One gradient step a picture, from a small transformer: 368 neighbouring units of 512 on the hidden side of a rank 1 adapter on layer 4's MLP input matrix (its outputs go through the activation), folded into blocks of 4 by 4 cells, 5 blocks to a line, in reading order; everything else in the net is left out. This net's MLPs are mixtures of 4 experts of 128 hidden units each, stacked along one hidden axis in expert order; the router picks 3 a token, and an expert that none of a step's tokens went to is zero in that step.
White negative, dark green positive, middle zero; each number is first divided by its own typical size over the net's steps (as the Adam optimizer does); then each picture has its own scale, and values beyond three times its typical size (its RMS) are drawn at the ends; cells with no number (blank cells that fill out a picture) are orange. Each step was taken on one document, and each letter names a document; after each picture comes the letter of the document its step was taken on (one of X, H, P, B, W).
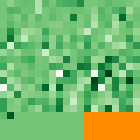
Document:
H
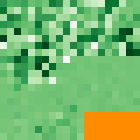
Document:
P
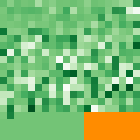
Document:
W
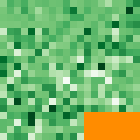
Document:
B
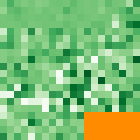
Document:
B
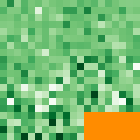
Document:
B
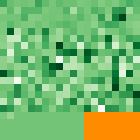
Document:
W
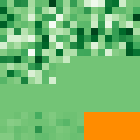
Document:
P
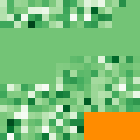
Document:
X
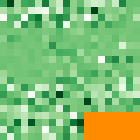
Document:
X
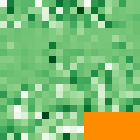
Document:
X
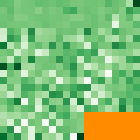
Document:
B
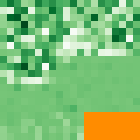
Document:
P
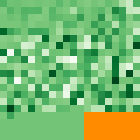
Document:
W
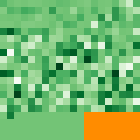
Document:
W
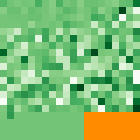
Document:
W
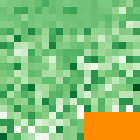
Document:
B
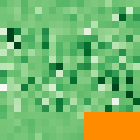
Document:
H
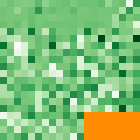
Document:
B
